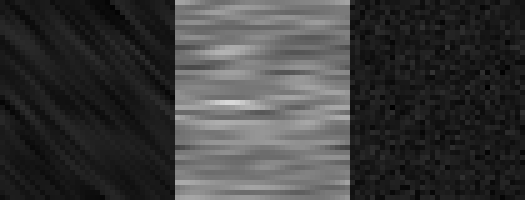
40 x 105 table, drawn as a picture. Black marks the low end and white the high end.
It is made of 1 by 3 panels. Panel 1,1: very low, slanting down to the right, faint in contrast. Panel 1,2: middling, streaked across. Panel 1,3: very low, fine-grained, faint in contrast.
